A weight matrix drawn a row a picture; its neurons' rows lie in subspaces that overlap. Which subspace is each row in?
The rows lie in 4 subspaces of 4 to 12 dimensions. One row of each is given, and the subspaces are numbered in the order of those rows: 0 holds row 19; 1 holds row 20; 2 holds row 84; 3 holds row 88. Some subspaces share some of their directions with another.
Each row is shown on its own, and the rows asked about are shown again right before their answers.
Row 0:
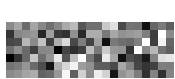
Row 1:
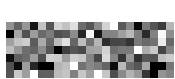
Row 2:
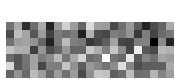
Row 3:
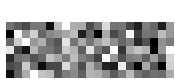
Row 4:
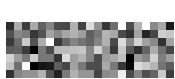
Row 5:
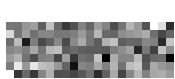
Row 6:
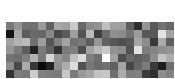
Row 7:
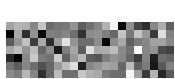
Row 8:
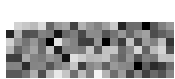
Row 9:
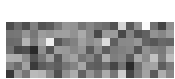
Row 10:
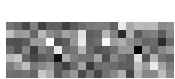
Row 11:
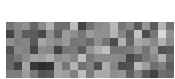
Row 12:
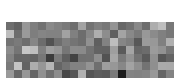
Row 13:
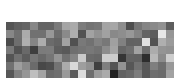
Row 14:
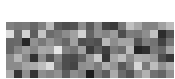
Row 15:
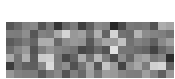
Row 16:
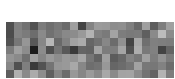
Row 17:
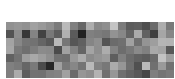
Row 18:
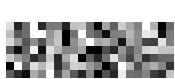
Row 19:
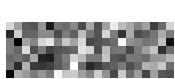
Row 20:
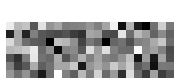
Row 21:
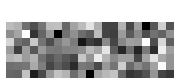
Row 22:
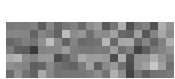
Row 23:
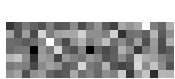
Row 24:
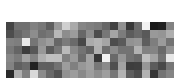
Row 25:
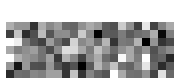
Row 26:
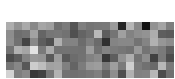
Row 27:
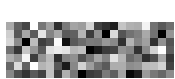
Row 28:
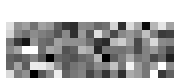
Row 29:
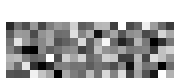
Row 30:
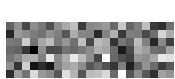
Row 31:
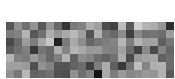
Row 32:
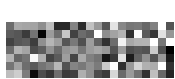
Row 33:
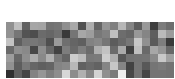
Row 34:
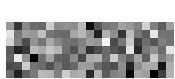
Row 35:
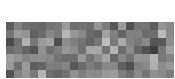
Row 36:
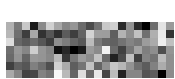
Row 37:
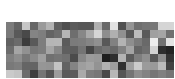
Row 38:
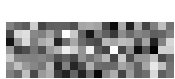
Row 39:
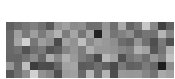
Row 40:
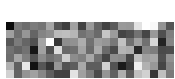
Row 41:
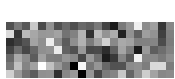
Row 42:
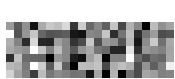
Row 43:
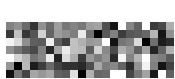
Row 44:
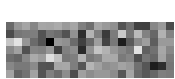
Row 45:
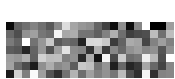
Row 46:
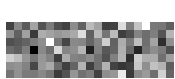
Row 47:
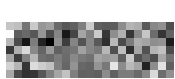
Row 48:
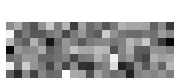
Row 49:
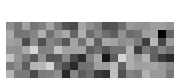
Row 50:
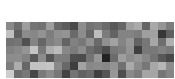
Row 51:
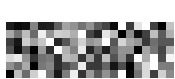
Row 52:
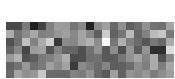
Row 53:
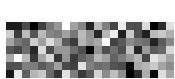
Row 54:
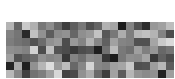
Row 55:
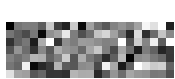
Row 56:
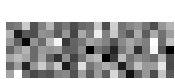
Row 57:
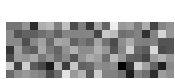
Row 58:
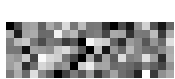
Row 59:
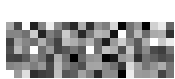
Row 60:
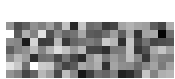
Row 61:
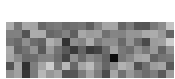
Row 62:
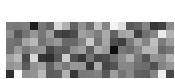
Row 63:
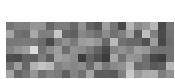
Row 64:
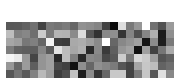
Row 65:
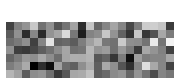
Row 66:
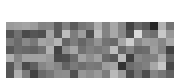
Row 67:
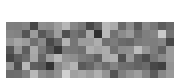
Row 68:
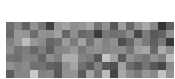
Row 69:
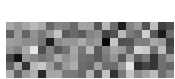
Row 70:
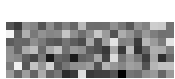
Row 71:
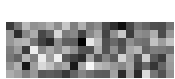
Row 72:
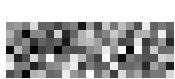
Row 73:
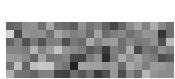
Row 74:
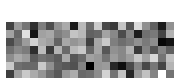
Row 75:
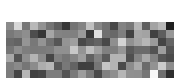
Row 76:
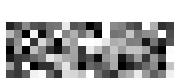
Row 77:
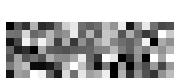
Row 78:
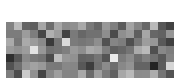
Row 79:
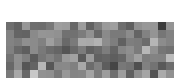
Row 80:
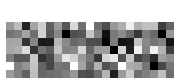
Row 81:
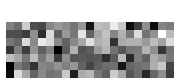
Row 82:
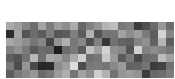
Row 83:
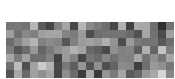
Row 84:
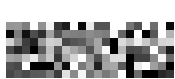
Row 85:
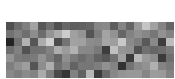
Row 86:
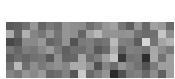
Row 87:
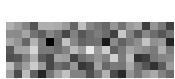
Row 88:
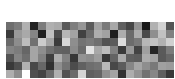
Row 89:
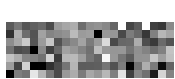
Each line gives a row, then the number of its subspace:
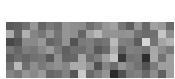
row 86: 1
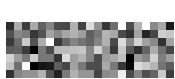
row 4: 2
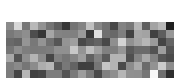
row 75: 3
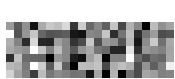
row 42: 2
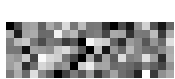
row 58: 0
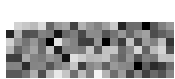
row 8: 2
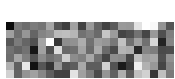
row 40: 2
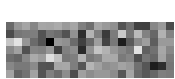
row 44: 0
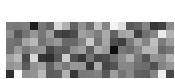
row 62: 2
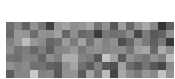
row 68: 2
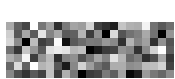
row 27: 2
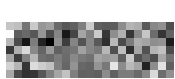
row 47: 3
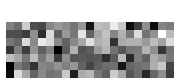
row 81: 2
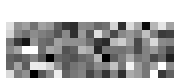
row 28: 0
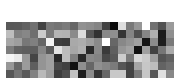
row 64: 1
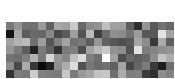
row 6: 0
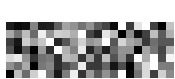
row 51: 0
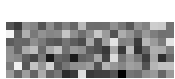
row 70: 1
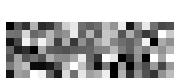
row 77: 1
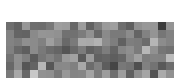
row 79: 2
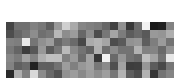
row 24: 0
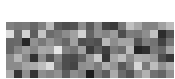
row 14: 2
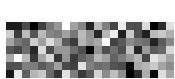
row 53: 2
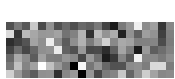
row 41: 1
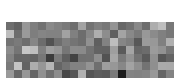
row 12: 1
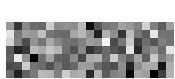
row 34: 2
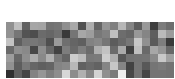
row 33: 3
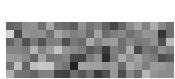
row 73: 0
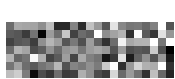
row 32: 2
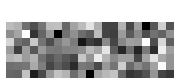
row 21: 3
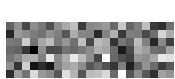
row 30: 1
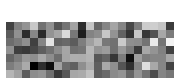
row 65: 2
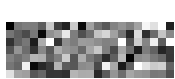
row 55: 2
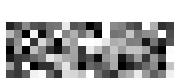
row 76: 3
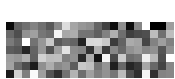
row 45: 0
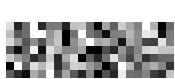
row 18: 2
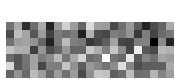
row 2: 2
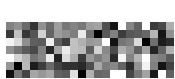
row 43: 1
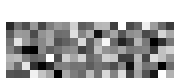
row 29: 0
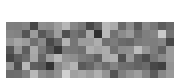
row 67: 3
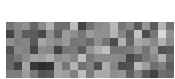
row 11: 2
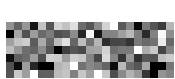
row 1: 3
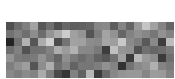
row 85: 3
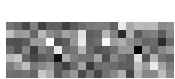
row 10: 0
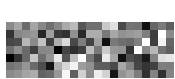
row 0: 1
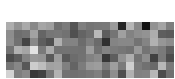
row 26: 1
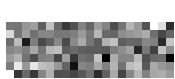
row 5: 0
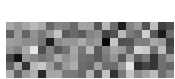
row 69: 2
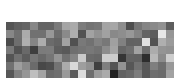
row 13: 1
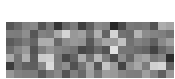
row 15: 2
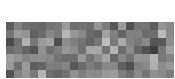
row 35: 2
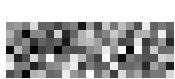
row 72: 3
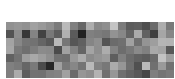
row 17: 2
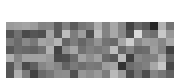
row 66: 2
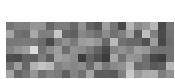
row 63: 3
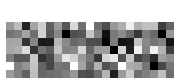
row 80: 2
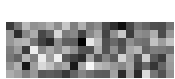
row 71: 0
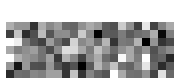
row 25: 1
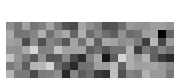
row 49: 1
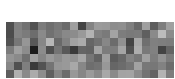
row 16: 2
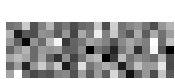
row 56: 2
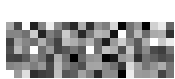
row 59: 3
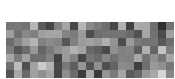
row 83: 2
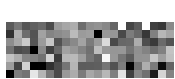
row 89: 1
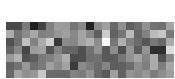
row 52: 2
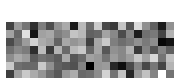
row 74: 2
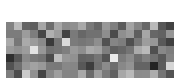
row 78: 3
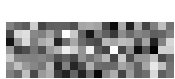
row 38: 3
